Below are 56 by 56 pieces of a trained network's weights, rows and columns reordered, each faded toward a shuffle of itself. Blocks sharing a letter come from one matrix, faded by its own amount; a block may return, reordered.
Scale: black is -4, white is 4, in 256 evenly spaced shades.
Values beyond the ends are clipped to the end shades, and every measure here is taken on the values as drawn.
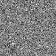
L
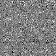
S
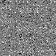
S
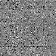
S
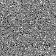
S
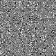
S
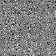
S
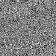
L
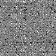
S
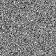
L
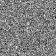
L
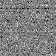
S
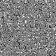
S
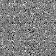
S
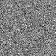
L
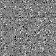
S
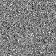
L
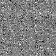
S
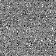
S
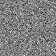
L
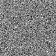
L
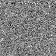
L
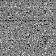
S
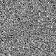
L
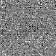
S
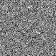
L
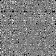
S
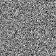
L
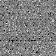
S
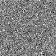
L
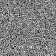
L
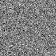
L
